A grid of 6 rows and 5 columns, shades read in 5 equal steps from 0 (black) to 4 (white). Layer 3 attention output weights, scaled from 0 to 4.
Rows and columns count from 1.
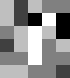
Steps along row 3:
up up down down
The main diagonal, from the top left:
3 1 4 2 2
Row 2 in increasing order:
0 0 1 3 4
